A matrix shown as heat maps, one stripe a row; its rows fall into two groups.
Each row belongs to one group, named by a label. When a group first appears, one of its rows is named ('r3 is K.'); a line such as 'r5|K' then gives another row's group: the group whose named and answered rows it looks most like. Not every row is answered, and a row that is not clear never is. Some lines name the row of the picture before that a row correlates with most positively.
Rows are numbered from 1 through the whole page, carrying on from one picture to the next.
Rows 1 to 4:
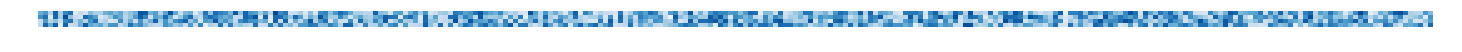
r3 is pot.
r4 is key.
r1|pot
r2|pot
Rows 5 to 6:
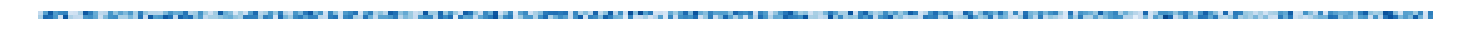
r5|key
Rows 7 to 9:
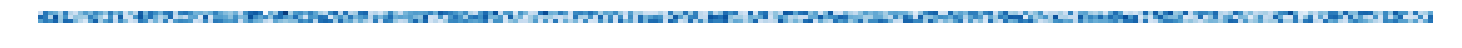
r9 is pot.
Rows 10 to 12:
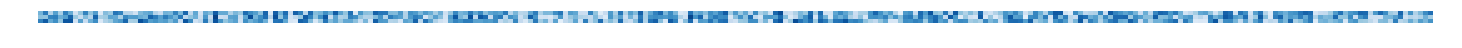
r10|pot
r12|pot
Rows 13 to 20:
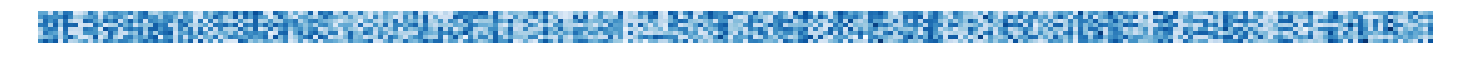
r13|pot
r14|pot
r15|key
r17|key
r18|key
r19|pot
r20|key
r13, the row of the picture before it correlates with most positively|12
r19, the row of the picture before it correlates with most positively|11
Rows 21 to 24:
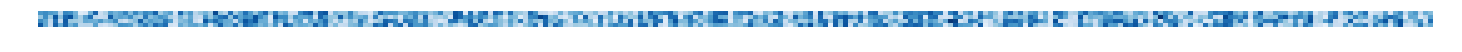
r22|pot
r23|pot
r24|pot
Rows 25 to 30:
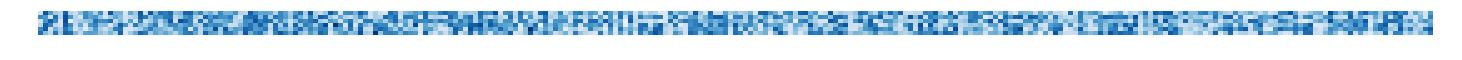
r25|key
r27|key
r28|pot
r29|pot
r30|pot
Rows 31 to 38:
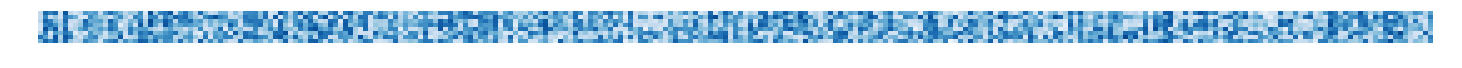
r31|key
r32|pot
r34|key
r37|pot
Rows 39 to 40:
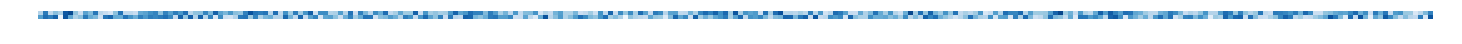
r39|pot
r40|key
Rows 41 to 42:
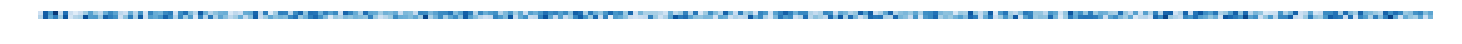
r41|key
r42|key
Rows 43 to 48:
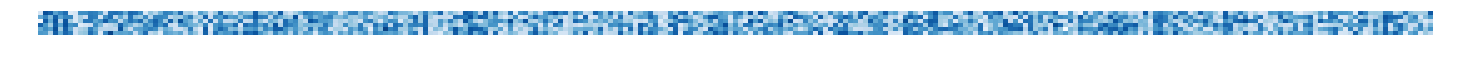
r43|key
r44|pot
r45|key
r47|pot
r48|pot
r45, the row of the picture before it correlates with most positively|42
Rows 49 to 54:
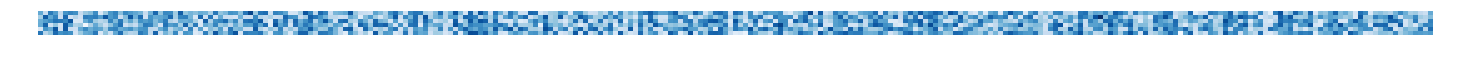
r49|pot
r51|pot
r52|pot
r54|pot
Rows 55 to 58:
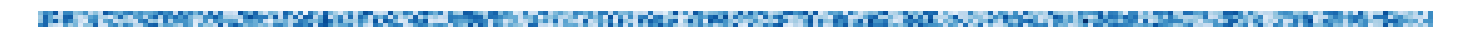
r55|key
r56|pot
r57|pot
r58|pot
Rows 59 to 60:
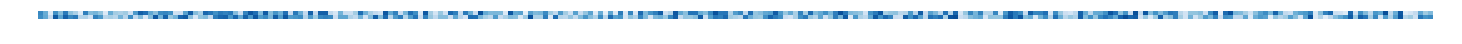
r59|pot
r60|pot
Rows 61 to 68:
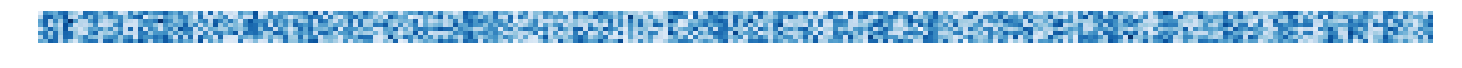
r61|key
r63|pot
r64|pot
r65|key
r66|pot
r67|key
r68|key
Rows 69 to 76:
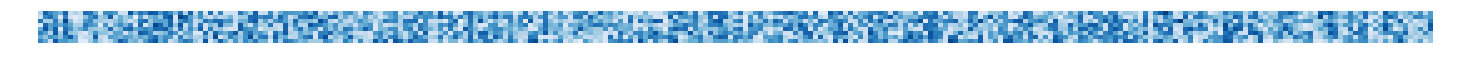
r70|key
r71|pot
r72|key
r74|pot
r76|pot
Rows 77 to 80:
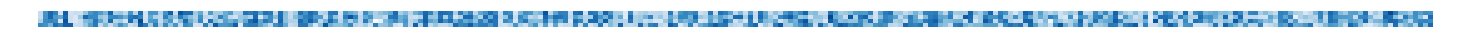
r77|key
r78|key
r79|key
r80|pot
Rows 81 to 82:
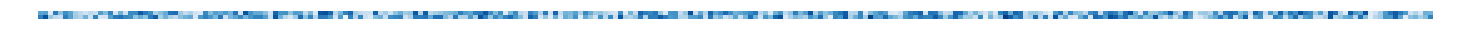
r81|pot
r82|pot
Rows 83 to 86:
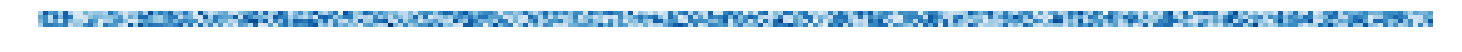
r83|key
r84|pot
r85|pot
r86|key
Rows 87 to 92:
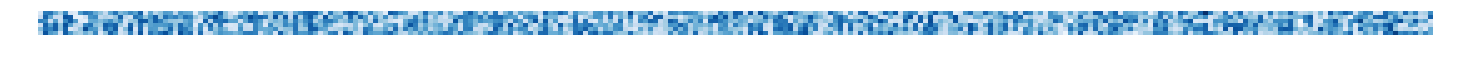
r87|key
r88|pot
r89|pot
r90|key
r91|key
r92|key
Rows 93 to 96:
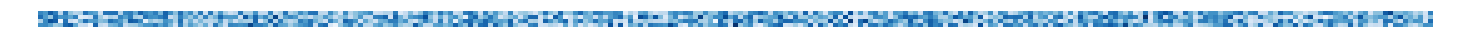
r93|key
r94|pot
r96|pot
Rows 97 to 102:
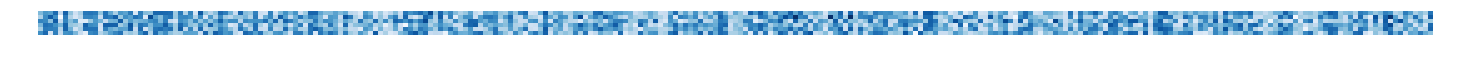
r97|key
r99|pot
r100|key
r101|key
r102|pot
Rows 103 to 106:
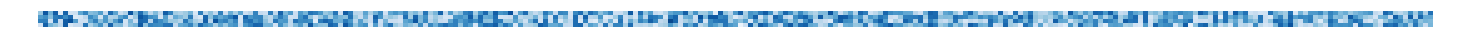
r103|key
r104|pot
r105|pot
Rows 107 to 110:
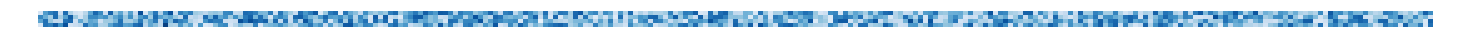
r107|key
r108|pot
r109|pot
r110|key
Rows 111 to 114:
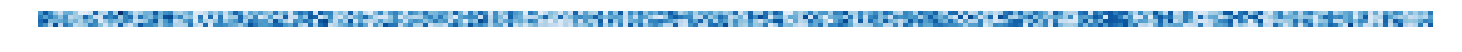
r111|pot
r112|key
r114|pot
